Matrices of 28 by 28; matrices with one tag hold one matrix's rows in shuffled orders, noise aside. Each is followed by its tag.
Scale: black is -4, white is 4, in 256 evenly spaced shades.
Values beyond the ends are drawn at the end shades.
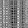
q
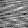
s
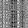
q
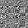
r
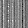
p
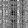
q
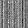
p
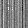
p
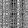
q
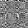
r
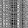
q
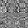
r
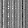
p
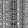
q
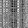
q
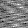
s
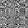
r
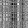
q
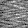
s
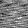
s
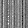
p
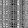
q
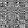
r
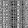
q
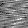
s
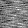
s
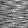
s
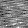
s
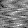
s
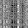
q
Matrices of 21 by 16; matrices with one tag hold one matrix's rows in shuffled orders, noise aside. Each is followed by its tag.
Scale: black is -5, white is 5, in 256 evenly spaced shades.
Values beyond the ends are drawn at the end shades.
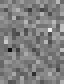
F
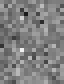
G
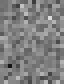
F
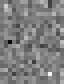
F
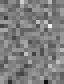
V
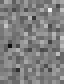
F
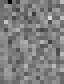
F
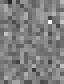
F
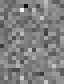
G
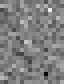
V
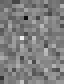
G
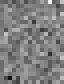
F
